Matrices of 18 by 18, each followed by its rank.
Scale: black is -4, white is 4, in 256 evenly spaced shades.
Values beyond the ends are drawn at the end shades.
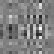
two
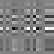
one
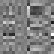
two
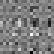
three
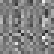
three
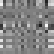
two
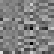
three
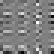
two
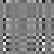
one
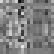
three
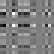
one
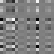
one
